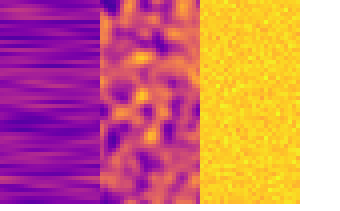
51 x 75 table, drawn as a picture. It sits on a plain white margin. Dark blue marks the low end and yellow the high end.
The table splits into one row of 3 panels. Panel 1,1: low, streaked across. Panel 1,2: middling, blotchy, strong in contrast. Panel 1,3: very high, fine-grained, faint in contrast.
